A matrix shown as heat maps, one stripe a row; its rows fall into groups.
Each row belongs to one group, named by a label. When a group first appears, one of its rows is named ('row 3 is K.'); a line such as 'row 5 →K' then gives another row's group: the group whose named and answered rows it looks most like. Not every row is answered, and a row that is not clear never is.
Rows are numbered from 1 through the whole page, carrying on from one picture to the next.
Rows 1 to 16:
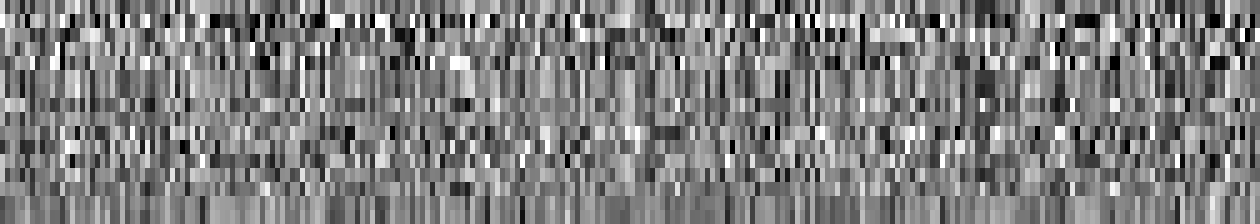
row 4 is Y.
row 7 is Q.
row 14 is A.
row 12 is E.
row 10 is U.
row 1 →Q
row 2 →E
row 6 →Q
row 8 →A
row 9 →Q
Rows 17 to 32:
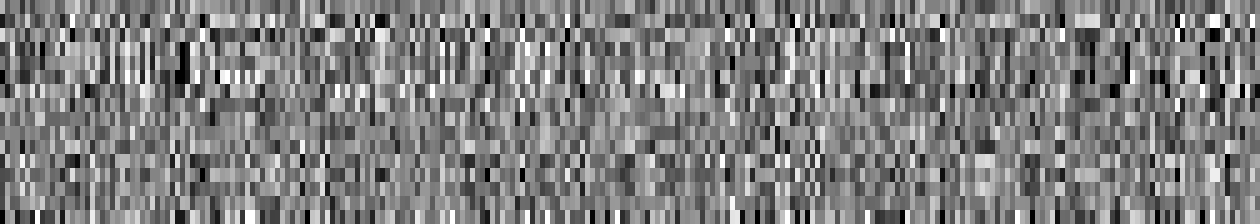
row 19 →E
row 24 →E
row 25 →Y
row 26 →U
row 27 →Q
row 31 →Y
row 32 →Y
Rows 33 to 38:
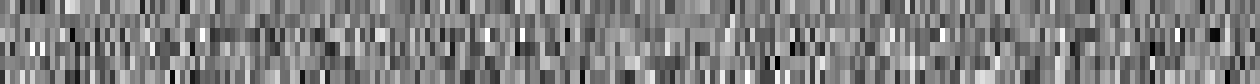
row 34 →Y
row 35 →E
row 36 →Y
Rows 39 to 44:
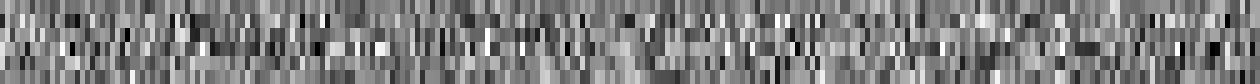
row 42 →E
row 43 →Q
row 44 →U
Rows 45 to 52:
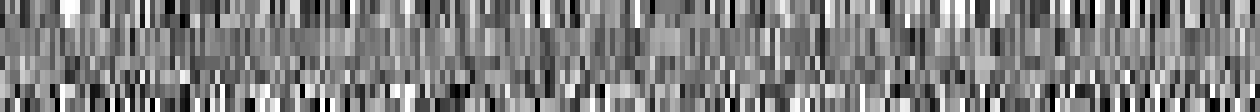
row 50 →Y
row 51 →A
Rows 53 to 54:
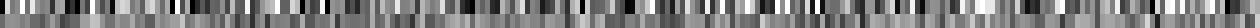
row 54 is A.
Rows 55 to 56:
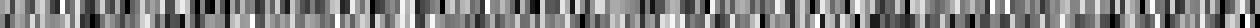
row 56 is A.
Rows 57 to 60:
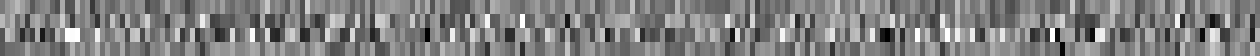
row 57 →A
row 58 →E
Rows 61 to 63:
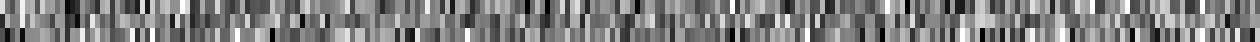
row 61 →Y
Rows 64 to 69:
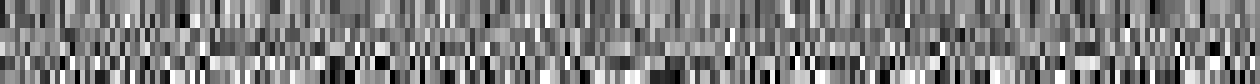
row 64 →Y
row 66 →Y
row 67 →E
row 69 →U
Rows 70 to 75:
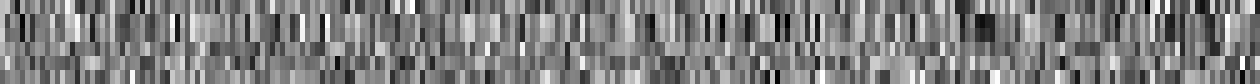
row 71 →Q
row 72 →Q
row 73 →E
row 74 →A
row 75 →U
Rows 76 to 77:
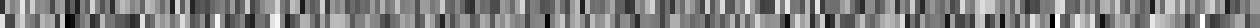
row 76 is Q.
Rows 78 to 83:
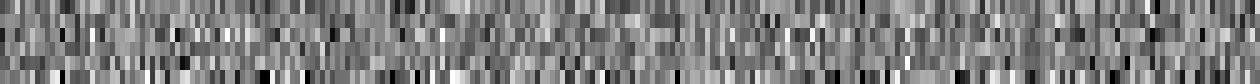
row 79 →U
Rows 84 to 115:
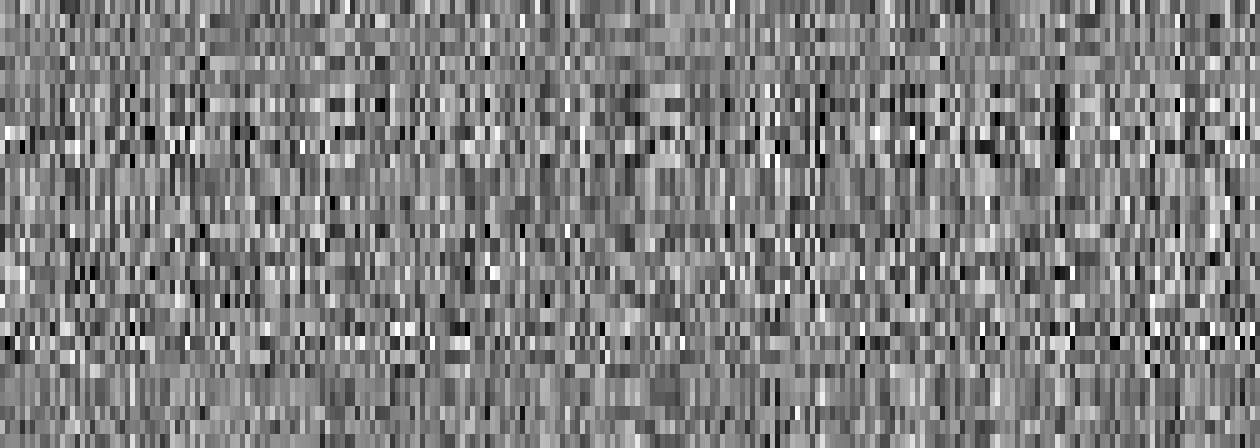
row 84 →Y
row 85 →E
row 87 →E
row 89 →Y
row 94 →Q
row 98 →Y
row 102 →E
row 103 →A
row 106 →U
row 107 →A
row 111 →U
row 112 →U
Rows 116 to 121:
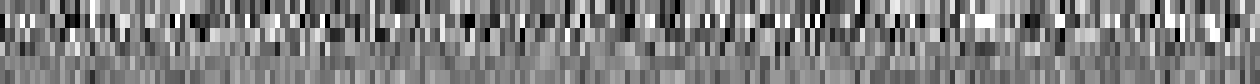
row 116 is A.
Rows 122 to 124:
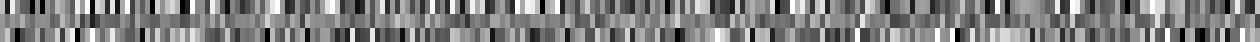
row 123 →A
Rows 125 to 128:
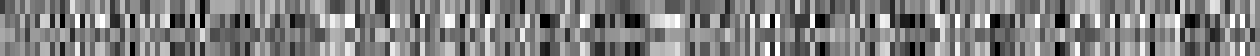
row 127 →E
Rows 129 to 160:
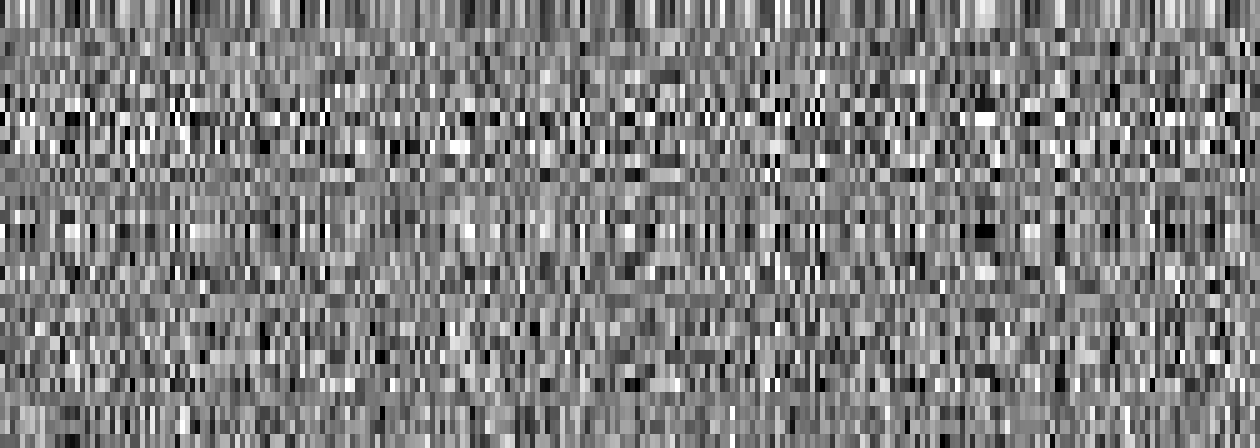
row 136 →Q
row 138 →Y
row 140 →U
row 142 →U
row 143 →Q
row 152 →Y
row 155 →Q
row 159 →Y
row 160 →Y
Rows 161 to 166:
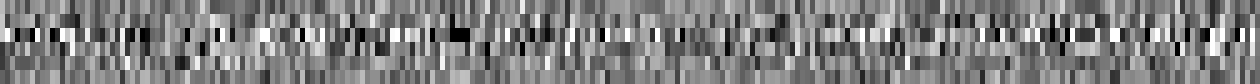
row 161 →E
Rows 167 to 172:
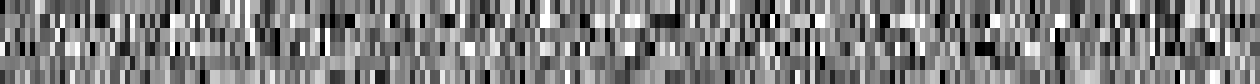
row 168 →U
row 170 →Q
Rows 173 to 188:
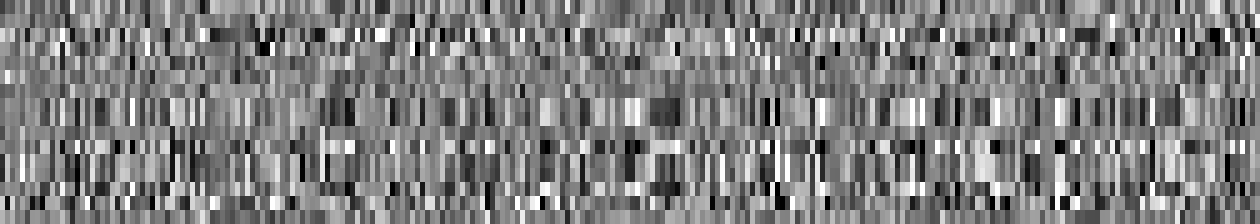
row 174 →A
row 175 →E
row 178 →A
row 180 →U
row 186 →U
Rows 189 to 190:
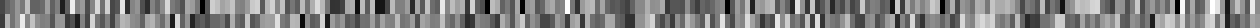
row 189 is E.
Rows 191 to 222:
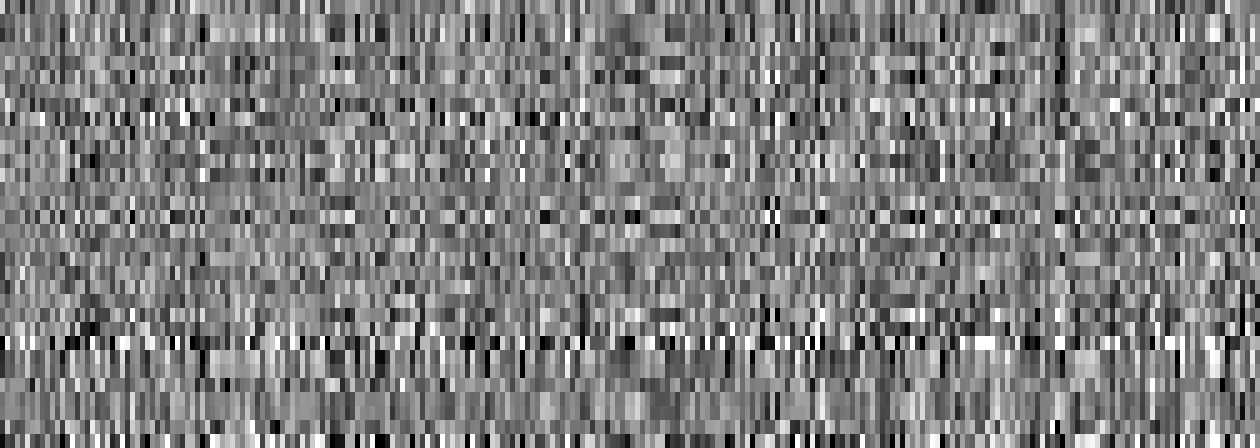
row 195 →A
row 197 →Q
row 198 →A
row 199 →Y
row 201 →E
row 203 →E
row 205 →U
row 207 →U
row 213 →U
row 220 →U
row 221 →Y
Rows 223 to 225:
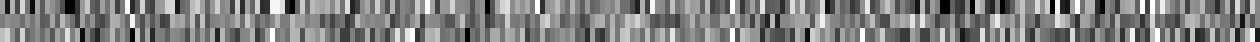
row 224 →U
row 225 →A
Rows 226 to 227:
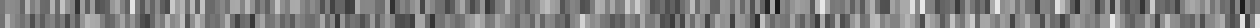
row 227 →A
